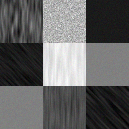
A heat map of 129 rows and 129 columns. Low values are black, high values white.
The table splits into 3 rows of 3 panels. Panel 1,1: low, streaked downward. Panel 1,2: high, fine-grained. Panel 1,3: very low, flat. Panel 2,1: very low, slanting down to the right, faint in contrast. Panel 2,2: very high, streaked downward, faint in contrast. Panel 2,3: middling, flat. Panel 3,1: middling, flat. Panel 3,2: low, streaked downward, faint in contrast. Panel 3,3: very low, slanting down to the right, faint in contrast.
